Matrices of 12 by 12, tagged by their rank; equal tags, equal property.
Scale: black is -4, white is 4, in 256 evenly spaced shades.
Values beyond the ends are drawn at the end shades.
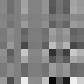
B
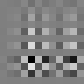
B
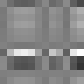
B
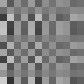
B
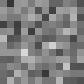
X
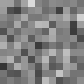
X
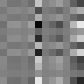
B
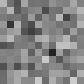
X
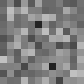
X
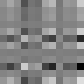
B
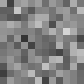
X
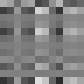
B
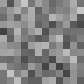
X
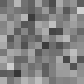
X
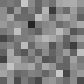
X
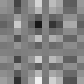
B
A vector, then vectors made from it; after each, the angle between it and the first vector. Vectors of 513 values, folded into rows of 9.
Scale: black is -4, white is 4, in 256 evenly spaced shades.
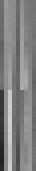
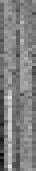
nearly parallel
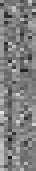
partly opposed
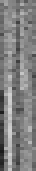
nearly parallel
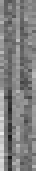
nearly opposite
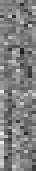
partly opposed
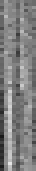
nearly parallel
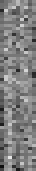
partly aligned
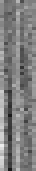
nearly opposite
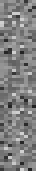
orthogonal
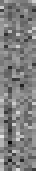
partly opposed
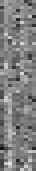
partly aligned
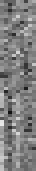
partly opposed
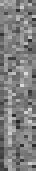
partly aligned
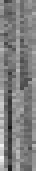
nearly opposite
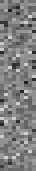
orthogonal
